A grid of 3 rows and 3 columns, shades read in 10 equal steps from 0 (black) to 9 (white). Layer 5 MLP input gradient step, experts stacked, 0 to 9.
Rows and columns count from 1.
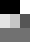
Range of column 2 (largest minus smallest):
7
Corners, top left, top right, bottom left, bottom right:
0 9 4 4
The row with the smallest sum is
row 1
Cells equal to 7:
1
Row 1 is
0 0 9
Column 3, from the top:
9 3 4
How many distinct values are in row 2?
3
